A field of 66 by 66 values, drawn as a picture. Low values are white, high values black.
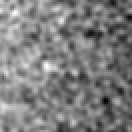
On average the colour sits 50% of the way up the scale. The texture is blotchy. There is an overall slope up to the right. The histogram is bell-shaped. There are no lone odd cells. There are no regular stripes.
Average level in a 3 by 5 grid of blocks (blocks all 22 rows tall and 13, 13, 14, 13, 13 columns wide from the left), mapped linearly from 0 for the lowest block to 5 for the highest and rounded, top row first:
0 2 2 4 5 | 1 1 3 3 4 | 1 2 3 4 5
